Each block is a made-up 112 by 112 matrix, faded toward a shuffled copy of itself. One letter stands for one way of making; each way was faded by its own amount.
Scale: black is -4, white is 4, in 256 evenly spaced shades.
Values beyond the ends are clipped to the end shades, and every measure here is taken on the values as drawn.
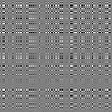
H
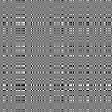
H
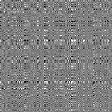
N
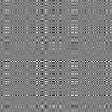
H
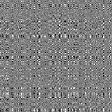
N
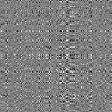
N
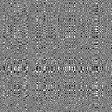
N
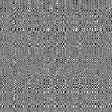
N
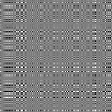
H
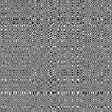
N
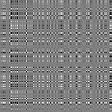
H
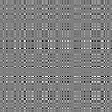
H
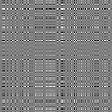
H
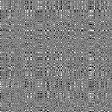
N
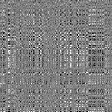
N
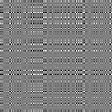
H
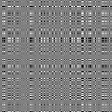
H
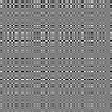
H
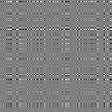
H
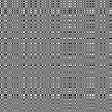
H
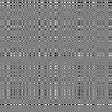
H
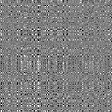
N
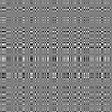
H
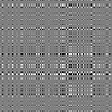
H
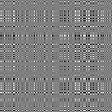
H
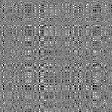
N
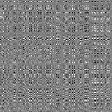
N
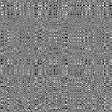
N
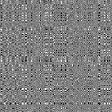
N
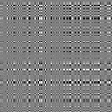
H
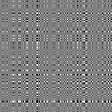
H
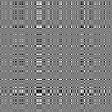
H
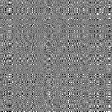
N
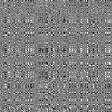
N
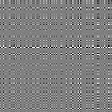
H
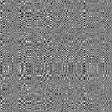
N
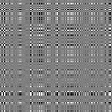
H
